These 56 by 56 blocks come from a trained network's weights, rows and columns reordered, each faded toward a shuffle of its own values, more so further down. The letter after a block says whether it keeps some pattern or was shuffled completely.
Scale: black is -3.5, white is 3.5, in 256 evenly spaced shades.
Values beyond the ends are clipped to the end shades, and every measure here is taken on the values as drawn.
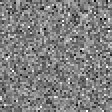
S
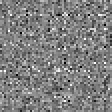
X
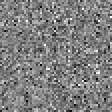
X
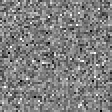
S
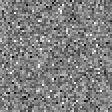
S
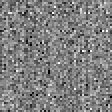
X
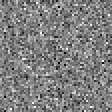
S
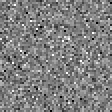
S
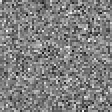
S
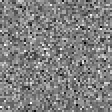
S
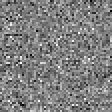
X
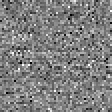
X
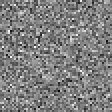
X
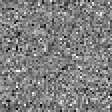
X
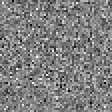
X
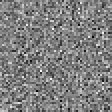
X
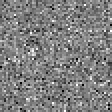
X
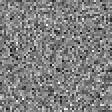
X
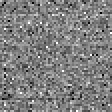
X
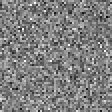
S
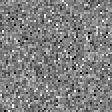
S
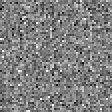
X
